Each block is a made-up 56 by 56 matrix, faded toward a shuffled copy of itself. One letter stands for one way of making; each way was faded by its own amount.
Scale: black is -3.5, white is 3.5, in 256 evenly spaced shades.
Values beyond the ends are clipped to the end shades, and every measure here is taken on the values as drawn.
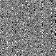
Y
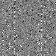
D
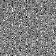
Y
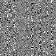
Y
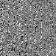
Y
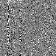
Y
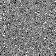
D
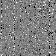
D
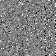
D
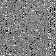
D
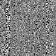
Y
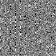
Y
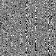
Y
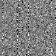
Y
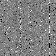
D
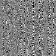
Y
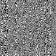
Y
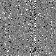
D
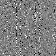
D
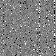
D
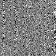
Y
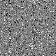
D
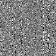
Y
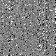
D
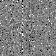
D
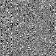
Y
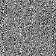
Y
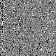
D
